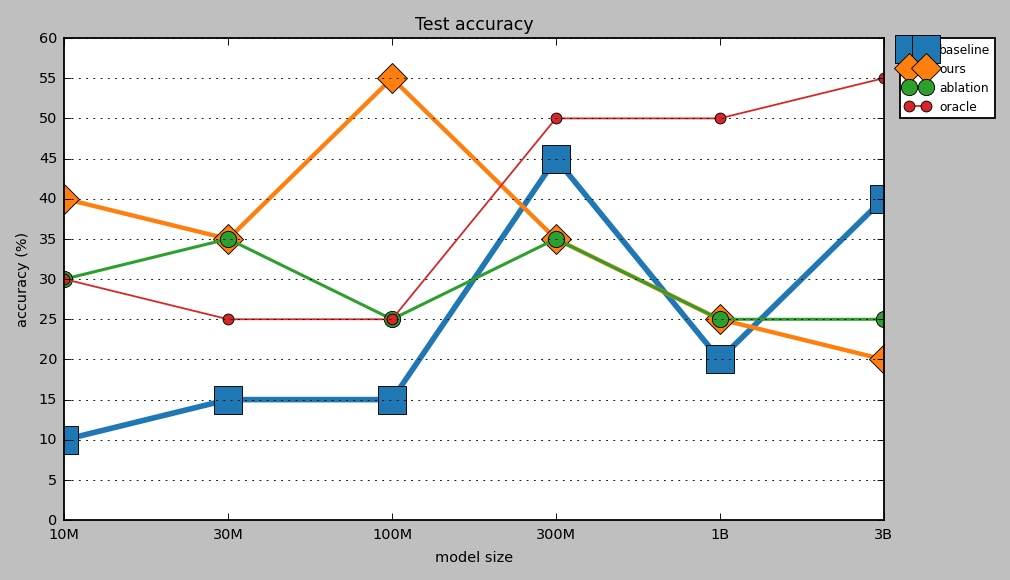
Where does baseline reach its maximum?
300M
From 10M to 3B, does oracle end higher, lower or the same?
higher
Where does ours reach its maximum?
100M
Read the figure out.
Title: Test accuracy
x-axis: model size, ticks 10M 30M 100M 300M 1B 3B
y-axis: accuracy (%), ticks 0 5 10 15 20 25 30 35 40 45 50 55 60
Legend: baseline, ours, ablation, oracle
Values:
baseline: 10 15 15 45 20 40
ours: 40 35 55 35 25 20
ablation: 30 35 25 35 25 25
oracle: 30 25 25 50 50 55
